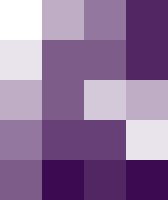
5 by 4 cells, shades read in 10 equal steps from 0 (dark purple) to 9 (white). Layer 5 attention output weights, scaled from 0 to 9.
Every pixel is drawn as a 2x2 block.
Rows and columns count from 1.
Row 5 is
3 0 1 0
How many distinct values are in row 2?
3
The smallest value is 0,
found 2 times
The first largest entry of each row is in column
1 1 3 4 1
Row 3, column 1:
6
